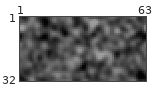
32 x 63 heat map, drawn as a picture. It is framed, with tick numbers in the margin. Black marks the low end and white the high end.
Grain: blotchy. Histogram: bell-shaped. Average level on the scale: 30%. Slope: none.
